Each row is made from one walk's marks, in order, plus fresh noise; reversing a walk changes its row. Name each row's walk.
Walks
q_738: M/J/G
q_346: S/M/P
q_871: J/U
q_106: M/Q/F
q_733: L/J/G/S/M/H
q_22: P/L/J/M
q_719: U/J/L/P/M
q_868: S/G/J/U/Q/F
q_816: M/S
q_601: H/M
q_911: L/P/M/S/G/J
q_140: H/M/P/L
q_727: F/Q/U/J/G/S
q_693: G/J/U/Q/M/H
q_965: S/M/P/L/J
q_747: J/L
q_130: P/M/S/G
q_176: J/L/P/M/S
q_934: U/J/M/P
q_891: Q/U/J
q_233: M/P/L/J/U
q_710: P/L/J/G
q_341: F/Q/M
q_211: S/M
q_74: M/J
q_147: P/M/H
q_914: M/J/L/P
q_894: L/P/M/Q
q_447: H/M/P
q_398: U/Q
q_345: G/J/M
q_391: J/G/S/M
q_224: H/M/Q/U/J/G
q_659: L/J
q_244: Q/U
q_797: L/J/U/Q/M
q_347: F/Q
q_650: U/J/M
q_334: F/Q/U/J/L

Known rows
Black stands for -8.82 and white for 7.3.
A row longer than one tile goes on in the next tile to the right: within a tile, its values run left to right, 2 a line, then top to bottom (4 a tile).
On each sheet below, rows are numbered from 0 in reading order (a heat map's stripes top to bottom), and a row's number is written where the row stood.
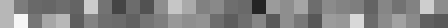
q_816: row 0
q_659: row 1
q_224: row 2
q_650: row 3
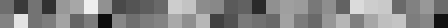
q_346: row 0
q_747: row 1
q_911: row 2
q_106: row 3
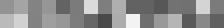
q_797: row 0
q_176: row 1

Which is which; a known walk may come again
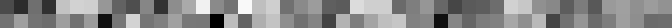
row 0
q_914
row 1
q_447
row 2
q_347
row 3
q_106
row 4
q_747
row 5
q_74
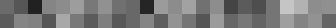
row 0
q_738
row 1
q_224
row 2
q_965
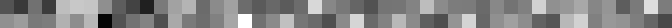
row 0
q_140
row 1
q_710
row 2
q_391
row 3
q_345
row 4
q_650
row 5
q_797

